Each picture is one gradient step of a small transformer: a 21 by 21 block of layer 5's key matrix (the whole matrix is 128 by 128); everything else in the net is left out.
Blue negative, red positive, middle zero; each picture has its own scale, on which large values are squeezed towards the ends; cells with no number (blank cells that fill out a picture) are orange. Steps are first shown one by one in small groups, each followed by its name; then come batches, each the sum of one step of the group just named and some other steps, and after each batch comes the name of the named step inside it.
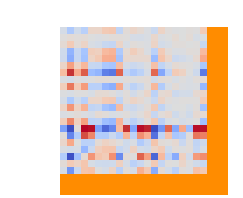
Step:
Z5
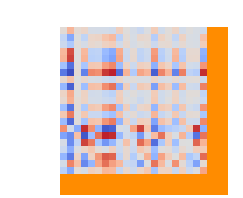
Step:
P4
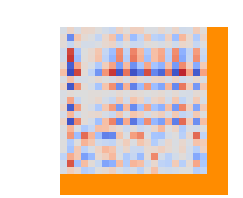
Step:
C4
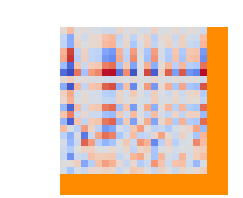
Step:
P4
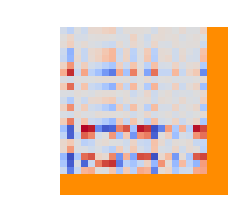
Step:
Z5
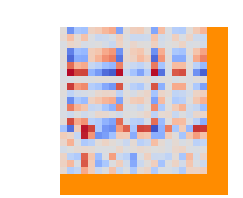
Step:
Z5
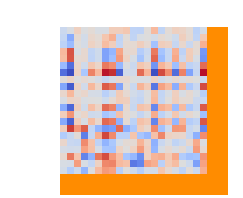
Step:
P4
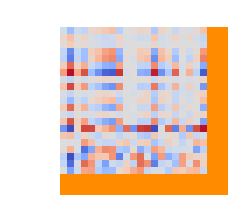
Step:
Z5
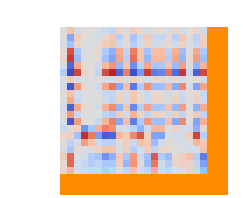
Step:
C4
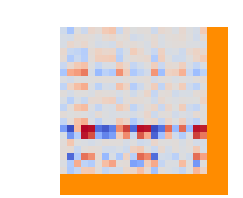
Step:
Z5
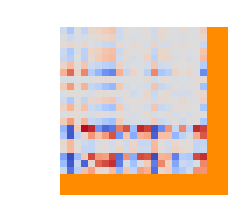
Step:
Z5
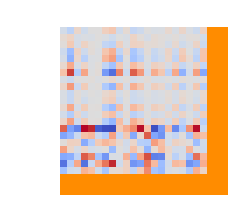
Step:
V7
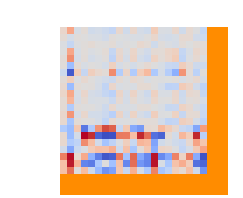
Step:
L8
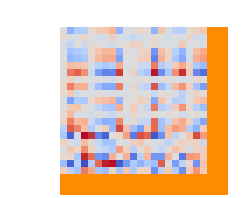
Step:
L8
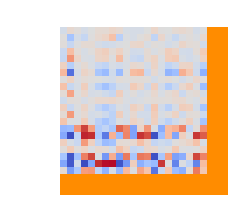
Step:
L8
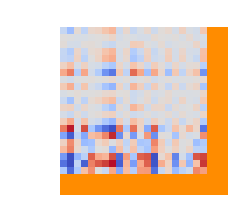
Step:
V7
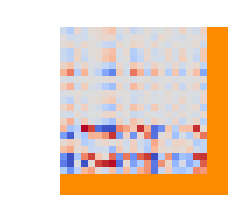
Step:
V7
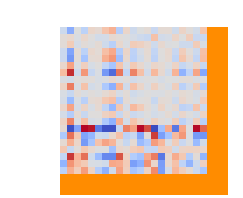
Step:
V7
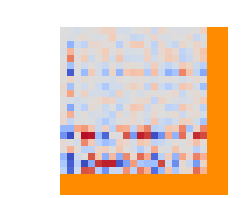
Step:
L8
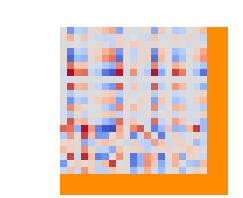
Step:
V7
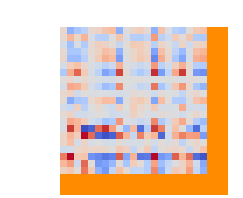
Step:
L8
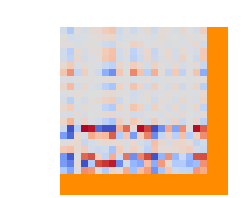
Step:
V7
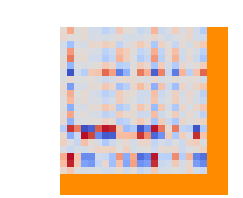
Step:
L8
